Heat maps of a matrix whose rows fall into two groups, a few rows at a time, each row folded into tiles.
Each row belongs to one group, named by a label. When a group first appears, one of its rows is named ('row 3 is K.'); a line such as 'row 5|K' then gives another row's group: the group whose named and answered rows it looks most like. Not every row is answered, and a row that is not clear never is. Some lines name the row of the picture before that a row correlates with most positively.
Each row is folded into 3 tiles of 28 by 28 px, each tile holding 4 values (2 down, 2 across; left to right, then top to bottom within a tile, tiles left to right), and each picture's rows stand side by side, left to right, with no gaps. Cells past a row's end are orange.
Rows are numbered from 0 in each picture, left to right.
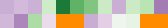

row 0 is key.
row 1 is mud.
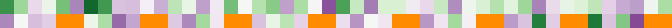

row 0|mud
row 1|mud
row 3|mud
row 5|key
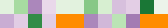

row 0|key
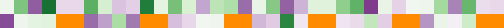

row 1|key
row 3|key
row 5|mud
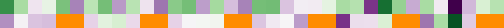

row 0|mud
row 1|mud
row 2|mud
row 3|mud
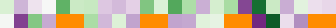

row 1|key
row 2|mud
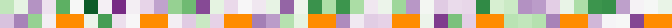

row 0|key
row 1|mud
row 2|mud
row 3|key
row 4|mud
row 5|key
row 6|key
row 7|mud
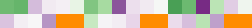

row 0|mud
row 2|mud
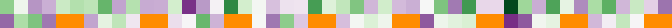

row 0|key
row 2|key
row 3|key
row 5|mud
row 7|mud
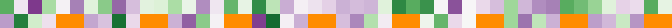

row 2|key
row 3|mud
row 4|key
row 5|mud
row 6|key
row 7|key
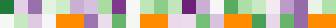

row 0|mud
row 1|key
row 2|key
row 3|key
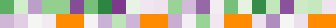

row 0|mud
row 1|mud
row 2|key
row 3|mud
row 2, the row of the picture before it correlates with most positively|2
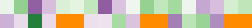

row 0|key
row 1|key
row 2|key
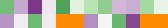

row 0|key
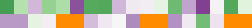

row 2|key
